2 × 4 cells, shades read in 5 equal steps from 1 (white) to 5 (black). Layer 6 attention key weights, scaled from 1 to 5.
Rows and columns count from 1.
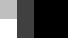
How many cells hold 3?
0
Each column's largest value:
2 4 5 5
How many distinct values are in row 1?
3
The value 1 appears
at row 2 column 1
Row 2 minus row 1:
-1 0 0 0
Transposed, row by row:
2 1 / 4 4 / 5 5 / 5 5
